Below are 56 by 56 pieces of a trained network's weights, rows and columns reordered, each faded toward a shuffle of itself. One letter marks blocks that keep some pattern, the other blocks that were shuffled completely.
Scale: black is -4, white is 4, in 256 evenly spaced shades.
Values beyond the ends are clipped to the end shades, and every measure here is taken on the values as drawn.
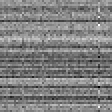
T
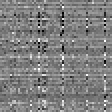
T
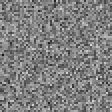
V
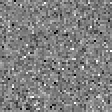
V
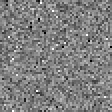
V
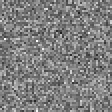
V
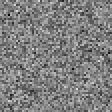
V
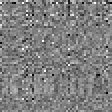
T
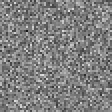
V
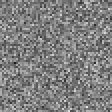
V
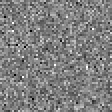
V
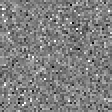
V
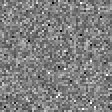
V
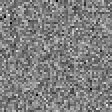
V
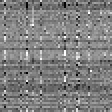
T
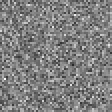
V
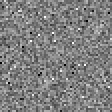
V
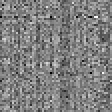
T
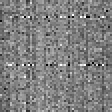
T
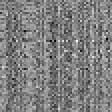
T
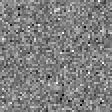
V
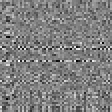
T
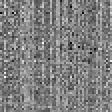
T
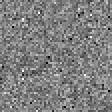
V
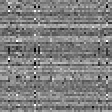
T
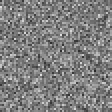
V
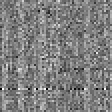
T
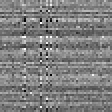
T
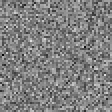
V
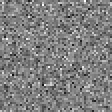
V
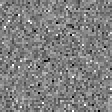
V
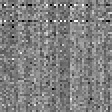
T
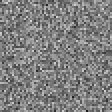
V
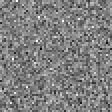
V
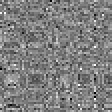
T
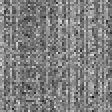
T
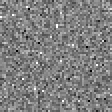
V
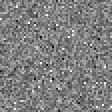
V
